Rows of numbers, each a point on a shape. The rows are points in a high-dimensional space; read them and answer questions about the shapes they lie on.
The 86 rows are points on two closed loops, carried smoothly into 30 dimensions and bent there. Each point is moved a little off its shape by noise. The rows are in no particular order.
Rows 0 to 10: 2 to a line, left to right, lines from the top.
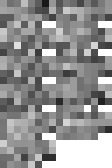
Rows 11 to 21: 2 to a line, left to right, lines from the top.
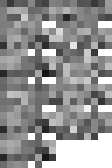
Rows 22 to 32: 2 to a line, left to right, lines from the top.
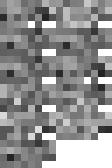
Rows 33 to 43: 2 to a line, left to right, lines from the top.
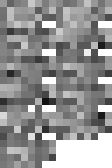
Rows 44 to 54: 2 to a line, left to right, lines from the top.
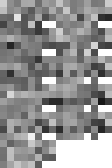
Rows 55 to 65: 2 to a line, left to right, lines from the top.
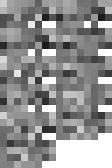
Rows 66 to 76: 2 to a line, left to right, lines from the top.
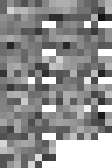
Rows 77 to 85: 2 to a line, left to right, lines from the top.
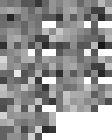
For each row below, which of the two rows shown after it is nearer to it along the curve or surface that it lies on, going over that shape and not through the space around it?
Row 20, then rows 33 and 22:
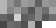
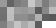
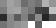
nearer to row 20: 22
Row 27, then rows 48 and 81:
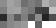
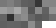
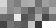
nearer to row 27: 81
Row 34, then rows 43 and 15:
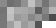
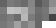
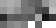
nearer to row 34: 43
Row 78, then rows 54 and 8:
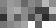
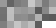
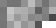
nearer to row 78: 54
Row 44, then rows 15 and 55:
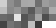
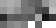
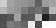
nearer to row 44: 55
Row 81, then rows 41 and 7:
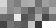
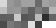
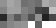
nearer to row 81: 41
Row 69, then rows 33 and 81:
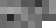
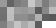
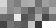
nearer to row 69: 81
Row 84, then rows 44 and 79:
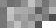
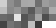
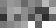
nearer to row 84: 79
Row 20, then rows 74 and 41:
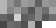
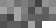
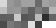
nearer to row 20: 74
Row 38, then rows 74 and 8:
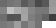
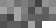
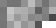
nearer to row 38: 8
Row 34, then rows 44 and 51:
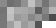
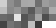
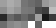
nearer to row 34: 51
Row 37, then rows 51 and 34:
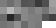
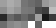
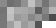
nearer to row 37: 34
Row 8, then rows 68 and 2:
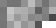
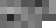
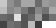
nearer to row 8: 68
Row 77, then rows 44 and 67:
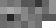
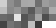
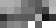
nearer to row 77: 44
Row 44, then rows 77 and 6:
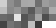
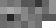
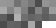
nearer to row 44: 6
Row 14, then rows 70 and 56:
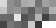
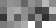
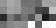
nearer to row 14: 56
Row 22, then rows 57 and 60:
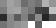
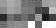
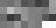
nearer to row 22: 57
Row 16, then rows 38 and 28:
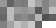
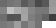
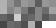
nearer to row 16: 38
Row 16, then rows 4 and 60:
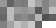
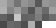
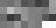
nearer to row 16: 60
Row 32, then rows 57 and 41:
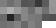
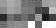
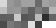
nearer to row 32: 41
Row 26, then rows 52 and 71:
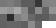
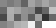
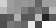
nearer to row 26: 71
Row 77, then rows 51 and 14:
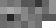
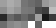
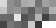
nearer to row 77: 14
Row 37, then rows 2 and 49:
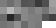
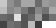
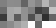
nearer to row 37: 2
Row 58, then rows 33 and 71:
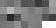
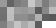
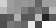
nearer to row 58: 33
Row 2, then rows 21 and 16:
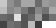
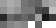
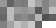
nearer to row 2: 21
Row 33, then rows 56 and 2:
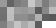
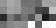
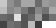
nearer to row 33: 56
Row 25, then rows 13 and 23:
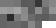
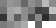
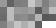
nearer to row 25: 23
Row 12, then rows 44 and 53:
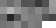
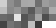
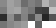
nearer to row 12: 44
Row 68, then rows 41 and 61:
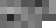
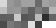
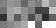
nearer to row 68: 41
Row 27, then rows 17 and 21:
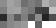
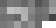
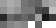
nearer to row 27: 21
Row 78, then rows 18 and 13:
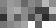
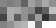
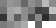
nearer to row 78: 13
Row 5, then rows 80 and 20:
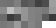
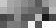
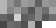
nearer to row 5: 20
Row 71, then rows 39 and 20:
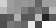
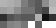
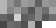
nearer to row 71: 39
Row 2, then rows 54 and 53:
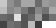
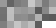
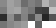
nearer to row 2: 53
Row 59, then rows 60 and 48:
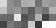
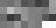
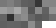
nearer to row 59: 48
